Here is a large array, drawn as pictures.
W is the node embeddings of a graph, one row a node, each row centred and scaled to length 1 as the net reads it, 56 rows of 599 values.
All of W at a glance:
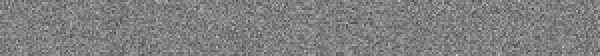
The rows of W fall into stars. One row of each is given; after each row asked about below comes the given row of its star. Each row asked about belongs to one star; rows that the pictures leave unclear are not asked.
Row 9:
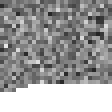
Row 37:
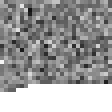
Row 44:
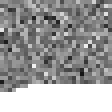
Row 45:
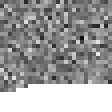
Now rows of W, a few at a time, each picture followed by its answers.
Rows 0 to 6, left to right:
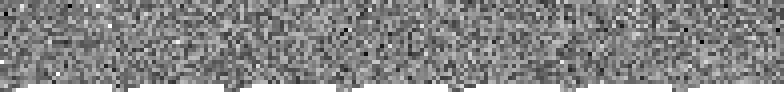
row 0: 37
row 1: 9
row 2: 44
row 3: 37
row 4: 9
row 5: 37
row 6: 9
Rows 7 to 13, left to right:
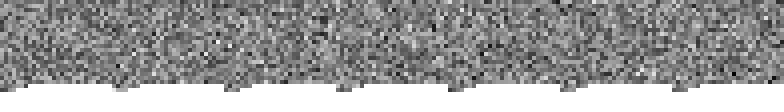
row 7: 45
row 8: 9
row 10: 45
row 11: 45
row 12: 37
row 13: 45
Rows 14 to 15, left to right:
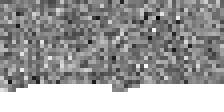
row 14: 9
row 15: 44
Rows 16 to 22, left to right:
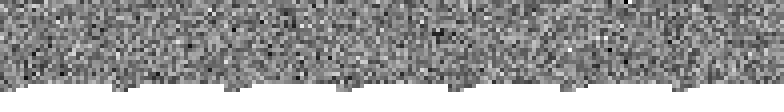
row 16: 45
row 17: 9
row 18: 37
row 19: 9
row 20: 44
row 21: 45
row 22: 9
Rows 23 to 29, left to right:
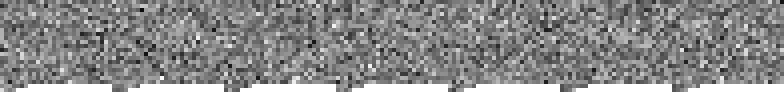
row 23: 9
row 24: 45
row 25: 9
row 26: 44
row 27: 45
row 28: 45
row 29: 45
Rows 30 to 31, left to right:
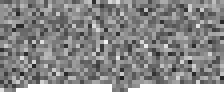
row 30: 9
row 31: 37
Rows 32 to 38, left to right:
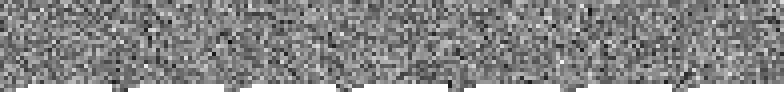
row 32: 45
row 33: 44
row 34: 44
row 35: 9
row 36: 44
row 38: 9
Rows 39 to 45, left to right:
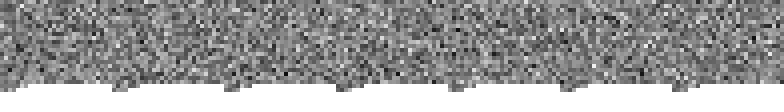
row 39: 37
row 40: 9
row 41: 45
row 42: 45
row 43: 37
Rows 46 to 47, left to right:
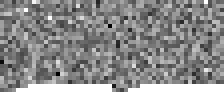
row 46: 37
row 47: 44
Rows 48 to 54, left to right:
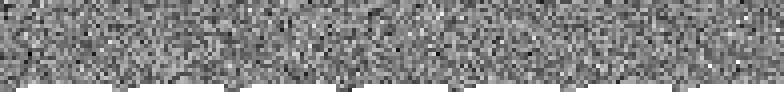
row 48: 37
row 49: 9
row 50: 44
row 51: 44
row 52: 45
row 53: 9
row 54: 45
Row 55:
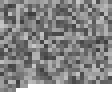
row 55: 37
